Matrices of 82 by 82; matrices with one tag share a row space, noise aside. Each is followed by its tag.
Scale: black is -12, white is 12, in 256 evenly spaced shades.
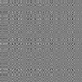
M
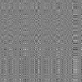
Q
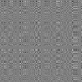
Q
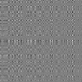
M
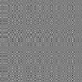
M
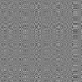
Q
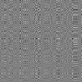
Q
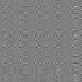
Q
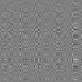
Q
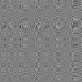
Q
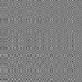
M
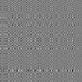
M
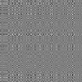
M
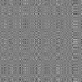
Q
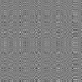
Q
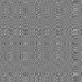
Q
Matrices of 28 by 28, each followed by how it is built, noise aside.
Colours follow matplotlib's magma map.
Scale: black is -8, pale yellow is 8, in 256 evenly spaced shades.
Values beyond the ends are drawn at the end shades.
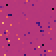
sparse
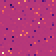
sparse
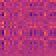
low rank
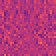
low rank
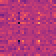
low rank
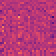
low rank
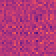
low rank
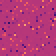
sparse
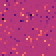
sparse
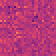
low rank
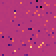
sparse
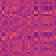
low rank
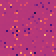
sparse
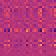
low rank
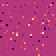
sparse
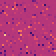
sparse
